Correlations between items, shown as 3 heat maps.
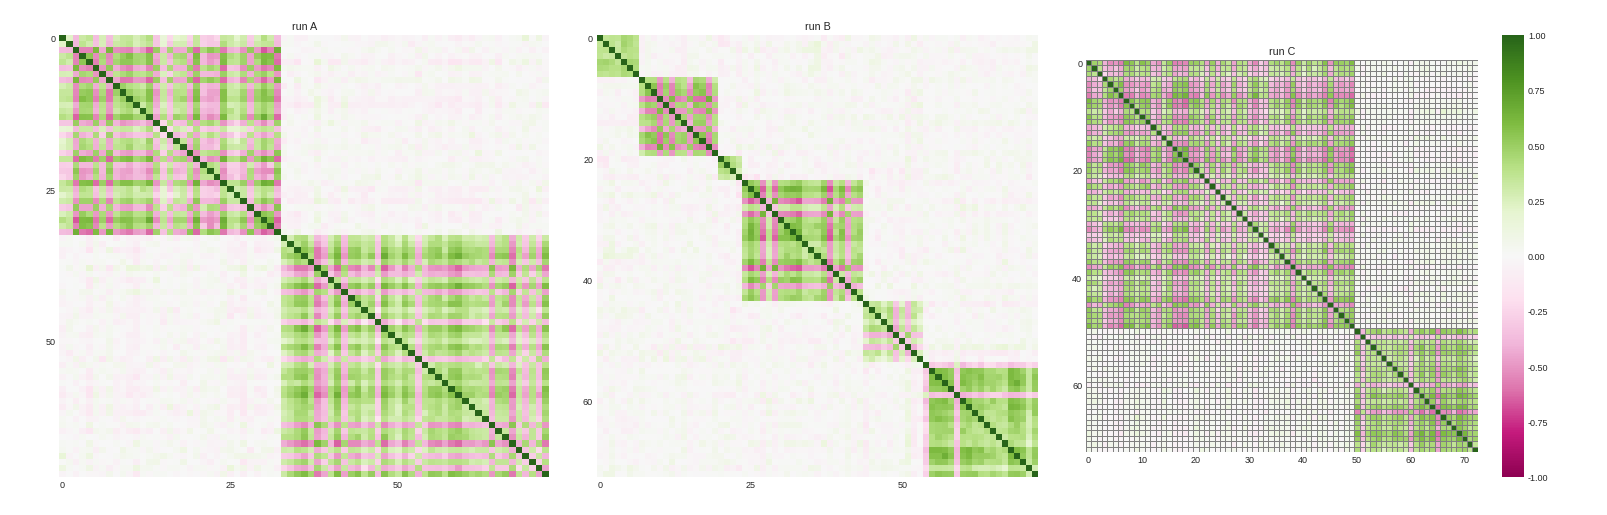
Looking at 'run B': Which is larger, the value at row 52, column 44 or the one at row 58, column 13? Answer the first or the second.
the first
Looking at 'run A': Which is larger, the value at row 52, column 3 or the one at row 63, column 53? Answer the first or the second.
the first
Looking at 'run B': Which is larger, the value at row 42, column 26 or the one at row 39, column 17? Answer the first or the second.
the first
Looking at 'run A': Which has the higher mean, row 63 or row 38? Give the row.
63
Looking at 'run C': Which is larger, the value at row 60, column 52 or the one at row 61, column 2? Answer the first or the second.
the second
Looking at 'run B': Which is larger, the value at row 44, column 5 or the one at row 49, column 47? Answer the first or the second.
the first
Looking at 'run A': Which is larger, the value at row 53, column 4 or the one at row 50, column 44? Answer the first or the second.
the second
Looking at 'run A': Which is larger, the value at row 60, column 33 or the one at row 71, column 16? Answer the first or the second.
the first
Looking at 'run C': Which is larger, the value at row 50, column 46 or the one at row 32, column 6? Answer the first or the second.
the second
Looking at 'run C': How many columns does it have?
73
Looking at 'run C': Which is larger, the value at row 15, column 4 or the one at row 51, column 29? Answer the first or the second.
the second
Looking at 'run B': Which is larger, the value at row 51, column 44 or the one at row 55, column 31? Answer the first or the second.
the second
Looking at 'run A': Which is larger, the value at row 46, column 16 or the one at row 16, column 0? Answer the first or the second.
the first
